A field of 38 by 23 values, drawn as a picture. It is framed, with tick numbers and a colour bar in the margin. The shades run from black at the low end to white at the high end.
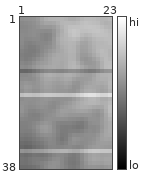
Odd lines: rows 14, 20 and 34. Average level on the scale: 60%. Slope: up to the top right.
